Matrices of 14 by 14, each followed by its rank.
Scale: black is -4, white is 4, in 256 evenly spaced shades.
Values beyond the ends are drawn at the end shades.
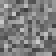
full rank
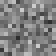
full rank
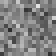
full rank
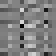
two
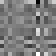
two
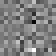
two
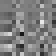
two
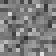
full rank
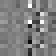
two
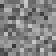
full rank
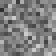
full rank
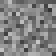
full rank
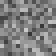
full rank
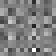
two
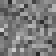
full rank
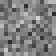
full rank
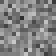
full rank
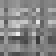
two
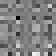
two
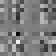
two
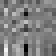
two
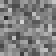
full rank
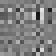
two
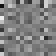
two
